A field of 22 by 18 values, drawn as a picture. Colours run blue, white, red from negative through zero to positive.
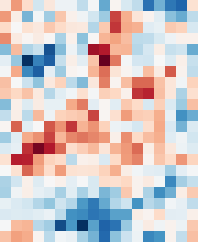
Grain: blotchy. Stripes: none. Odd rows or columns: none. Histogram: bell-shaped. Ninth with the lowest average: bottom middle. Average level on the scale: 50%.
